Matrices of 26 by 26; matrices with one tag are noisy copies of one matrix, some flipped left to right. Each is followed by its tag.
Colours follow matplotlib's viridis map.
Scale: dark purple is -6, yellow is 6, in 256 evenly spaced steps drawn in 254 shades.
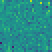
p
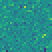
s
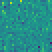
p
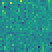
p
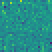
p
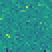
s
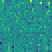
p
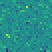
s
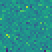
s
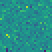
s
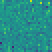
p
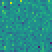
p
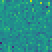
p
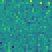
p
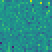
p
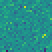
s
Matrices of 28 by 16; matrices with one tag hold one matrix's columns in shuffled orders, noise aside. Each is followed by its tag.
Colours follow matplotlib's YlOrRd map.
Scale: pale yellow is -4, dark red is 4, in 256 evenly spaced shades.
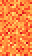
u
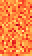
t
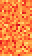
t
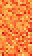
u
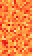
t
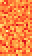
t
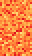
u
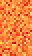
u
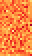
t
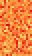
t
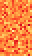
t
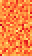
t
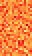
t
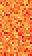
u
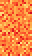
u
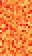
t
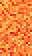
u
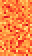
t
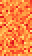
t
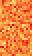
t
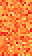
u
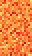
u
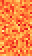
t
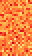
u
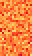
u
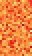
t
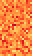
t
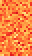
u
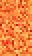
t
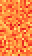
t
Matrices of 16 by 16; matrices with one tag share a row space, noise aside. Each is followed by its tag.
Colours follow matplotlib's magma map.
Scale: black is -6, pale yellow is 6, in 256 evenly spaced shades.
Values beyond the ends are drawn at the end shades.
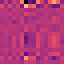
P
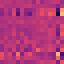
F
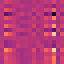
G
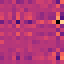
F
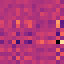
F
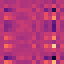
G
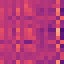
F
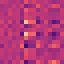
P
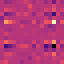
G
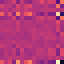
F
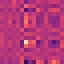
P
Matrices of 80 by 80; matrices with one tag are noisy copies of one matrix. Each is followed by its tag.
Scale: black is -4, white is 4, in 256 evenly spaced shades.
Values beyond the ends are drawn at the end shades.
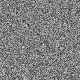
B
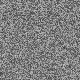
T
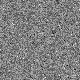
T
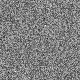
B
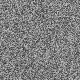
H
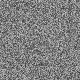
B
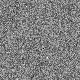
B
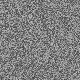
H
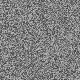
H
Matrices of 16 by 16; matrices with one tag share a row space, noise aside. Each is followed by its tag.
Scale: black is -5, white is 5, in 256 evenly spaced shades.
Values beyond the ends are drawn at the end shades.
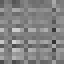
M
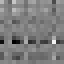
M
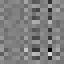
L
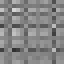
M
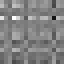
M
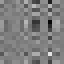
L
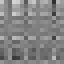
M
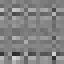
M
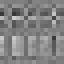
M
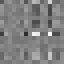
L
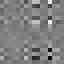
L
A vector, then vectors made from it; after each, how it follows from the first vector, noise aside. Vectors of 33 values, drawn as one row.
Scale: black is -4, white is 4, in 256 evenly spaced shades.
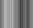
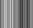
copied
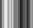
scaled up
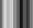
scaled up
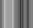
copied
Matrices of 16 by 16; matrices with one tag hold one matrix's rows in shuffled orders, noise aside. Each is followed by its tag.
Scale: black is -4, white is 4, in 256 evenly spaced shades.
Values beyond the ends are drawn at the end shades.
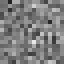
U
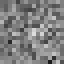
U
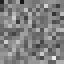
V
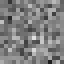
U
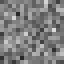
V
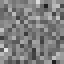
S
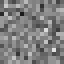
V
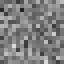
V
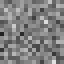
V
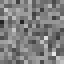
V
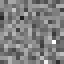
V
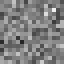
V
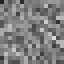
V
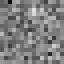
U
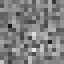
U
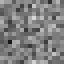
U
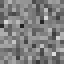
V
